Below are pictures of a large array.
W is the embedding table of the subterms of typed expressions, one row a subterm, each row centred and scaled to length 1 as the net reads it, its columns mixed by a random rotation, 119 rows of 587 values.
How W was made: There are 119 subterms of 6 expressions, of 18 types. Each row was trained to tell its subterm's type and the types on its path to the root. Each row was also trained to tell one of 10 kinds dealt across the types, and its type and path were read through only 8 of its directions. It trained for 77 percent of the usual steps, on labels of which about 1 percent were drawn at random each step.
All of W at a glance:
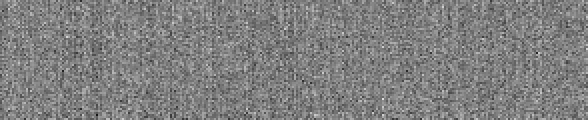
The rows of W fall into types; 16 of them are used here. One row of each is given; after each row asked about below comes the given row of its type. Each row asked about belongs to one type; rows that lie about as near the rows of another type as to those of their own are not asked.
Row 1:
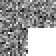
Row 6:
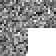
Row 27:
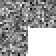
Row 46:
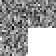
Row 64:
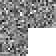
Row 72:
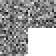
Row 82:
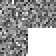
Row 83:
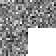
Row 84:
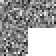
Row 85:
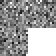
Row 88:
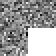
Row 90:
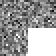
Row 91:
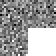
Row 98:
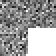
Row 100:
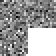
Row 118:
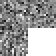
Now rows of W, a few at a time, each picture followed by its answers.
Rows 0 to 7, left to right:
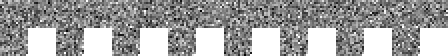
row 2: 83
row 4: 64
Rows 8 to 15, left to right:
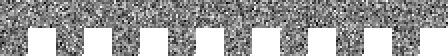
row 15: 91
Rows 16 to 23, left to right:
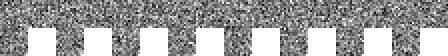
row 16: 27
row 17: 91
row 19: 88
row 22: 64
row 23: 83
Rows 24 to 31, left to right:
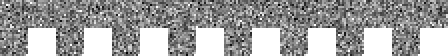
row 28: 82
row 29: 84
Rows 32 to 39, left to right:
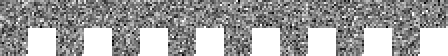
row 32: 88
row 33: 6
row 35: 64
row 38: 90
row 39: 91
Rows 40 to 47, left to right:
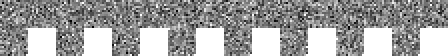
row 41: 46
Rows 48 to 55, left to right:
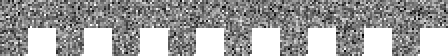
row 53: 98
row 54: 85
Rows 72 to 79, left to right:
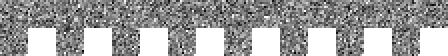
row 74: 85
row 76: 6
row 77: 88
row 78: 72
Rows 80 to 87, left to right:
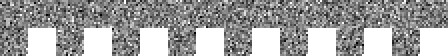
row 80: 85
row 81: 46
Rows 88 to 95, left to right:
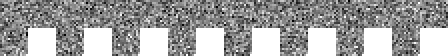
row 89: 88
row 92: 27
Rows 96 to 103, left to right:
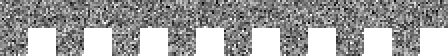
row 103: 46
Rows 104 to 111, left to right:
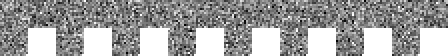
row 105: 6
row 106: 64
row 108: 91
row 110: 82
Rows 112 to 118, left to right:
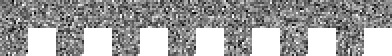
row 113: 90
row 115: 6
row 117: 90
